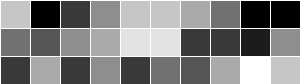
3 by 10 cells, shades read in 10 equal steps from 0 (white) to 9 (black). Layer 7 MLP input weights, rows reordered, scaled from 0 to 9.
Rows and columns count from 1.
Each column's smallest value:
2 3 4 3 1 1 3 3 0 2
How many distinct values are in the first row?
6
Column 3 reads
7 4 7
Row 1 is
2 9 7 4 2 2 3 5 9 9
